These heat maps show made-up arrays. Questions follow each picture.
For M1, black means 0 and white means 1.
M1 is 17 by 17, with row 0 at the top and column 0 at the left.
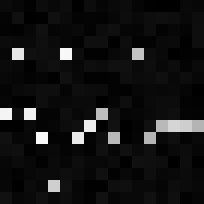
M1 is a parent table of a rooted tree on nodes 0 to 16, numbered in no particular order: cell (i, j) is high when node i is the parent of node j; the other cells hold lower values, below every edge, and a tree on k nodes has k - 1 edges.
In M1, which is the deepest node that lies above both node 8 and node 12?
11
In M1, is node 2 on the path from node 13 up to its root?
no
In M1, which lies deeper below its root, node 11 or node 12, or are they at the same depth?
node 12
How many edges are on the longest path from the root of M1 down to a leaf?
5
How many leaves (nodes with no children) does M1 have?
12
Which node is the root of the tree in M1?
10
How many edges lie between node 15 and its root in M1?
1
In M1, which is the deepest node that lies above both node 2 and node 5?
4
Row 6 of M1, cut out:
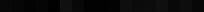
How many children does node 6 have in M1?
0
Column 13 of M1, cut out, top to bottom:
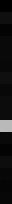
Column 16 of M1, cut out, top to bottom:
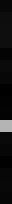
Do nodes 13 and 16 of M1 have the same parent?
yes
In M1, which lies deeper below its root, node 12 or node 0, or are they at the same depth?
node 0
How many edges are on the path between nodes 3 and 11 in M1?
1
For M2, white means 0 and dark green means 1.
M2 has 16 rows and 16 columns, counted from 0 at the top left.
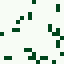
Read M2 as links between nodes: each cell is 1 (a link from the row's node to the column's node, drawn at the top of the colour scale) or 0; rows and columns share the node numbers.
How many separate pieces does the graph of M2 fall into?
1
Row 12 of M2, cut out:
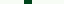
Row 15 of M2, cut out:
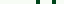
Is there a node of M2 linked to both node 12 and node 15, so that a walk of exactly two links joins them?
no
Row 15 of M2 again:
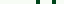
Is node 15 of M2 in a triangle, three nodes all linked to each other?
no
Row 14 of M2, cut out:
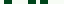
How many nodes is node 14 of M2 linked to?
6
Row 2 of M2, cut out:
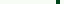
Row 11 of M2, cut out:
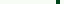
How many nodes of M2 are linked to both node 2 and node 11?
1
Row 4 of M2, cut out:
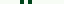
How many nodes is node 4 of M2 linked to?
2
